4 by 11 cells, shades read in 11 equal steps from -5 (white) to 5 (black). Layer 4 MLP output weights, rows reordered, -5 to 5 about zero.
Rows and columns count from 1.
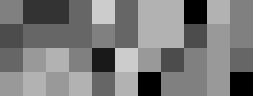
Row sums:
4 3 0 2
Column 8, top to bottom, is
-2 -2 2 0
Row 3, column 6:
-3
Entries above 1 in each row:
3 2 2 2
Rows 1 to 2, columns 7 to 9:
-2 -2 5 / -2 -2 2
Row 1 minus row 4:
1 5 4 3 -4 3 -7 -2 5 -1 -5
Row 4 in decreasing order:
5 5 1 0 0 -1 -1 -1 -2 -2 -2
